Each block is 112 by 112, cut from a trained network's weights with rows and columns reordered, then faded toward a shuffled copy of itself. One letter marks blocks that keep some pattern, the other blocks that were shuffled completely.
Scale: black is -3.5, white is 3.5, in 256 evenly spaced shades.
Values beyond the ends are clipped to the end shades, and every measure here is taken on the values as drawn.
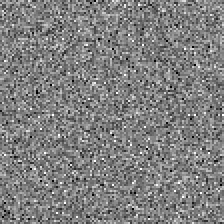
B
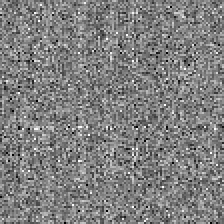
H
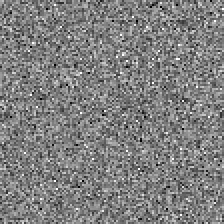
B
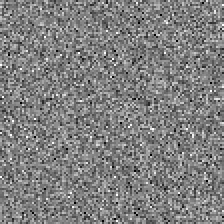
B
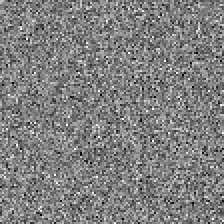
B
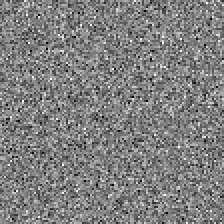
B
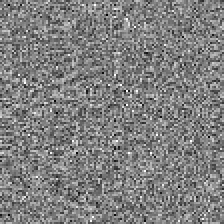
H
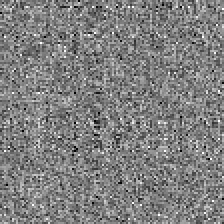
H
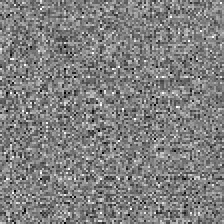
H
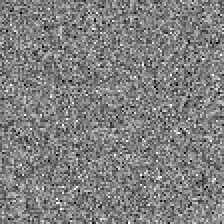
B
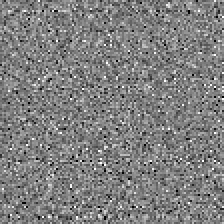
H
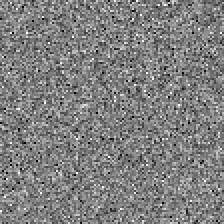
B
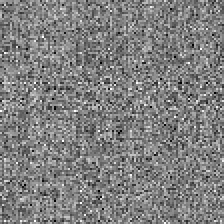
H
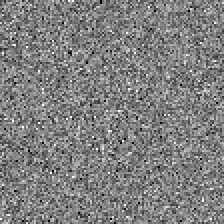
B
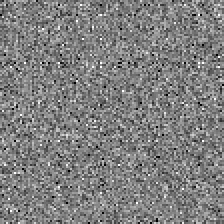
H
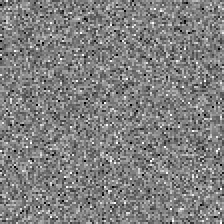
B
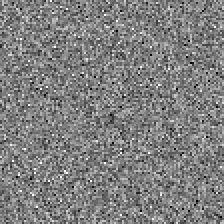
B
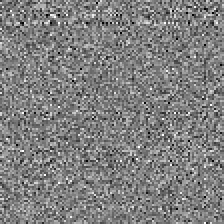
H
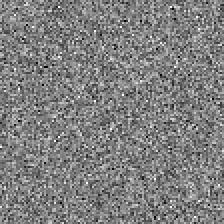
B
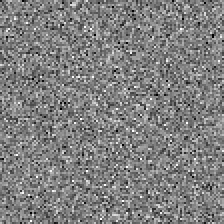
B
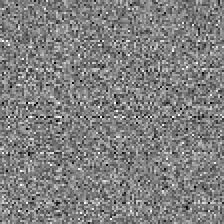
H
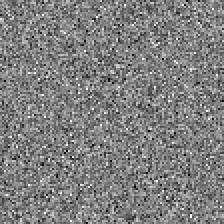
B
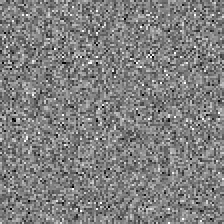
H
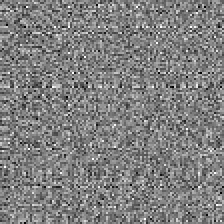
H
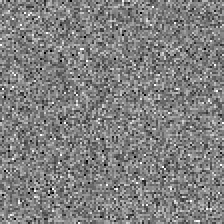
B
